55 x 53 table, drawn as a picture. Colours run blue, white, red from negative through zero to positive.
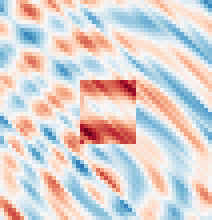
Rings spread out from the bottom middle. The centre is the ninth with the highest average. No overall slope runs across the table. In the centre lies a patch that is higher than the rest.
